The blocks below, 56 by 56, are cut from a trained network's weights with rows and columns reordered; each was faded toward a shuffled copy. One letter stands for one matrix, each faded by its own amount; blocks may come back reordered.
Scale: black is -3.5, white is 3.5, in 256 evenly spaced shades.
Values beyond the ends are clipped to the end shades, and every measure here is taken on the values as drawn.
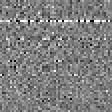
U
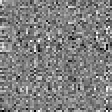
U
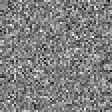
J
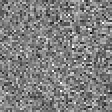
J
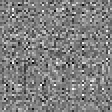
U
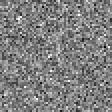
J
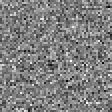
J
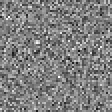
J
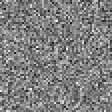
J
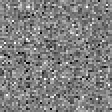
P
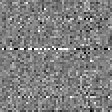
U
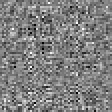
U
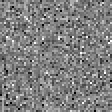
P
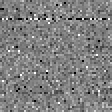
P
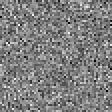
J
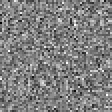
J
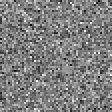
J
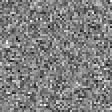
J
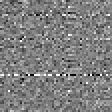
U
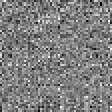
U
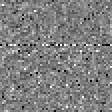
P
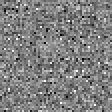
P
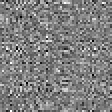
U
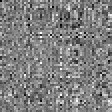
U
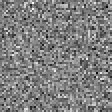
J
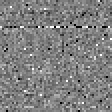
P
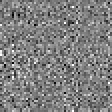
U
